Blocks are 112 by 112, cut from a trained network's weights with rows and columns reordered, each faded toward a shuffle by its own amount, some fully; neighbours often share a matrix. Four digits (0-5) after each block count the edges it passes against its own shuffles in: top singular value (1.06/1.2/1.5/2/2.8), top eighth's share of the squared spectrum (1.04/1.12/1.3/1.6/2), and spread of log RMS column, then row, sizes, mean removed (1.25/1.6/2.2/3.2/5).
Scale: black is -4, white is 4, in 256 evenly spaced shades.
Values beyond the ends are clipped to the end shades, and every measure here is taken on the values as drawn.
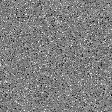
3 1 0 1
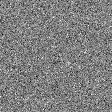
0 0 0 0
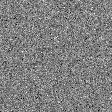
2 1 0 0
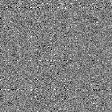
3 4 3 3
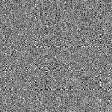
4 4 2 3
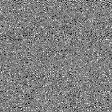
4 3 1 3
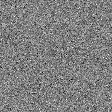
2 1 0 0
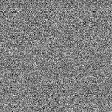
4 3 1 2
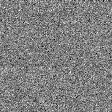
3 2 0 1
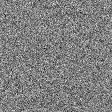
0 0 0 0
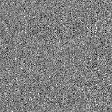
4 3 2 2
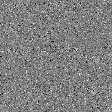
3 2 0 2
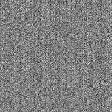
4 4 1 2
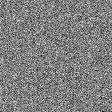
2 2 0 0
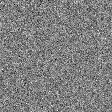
1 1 0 0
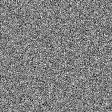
0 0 0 0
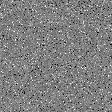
2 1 0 0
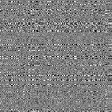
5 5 2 4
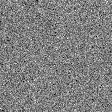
2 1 0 0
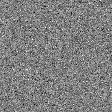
2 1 0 0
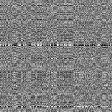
5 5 2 4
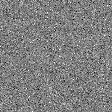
2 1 1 0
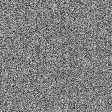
2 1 0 0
